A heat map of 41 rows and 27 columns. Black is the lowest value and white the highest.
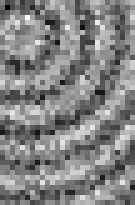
The halves do not mirror each other. The values follow a bell shape. No single row or column stands out from its neighbours. On average the colour sits 50% of the way up the scale. No overall slope runs across the table. Concentric rings centre on the top left.
